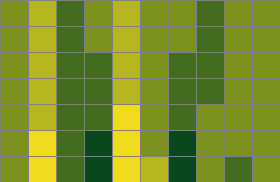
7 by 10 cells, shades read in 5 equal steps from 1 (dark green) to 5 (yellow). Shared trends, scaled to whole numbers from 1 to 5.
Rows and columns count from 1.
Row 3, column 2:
4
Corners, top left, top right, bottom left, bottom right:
3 3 3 3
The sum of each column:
21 30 14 14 31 22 14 17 20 21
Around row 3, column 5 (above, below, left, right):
4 4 2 3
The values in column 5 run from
4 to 5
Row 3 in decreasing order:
4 4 3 3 3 3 2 2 2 2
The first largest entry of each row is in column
2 2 2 2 5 2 2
